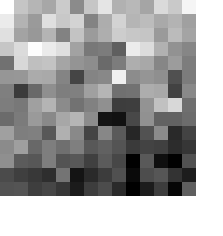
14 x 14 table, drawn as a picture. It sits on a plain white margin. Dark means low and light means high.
No row or column stands out. The ninth with the highest average is the top left. The bottom right is the ninth with the lowest average. No regular stripes run through it. The field climbs toward the top.
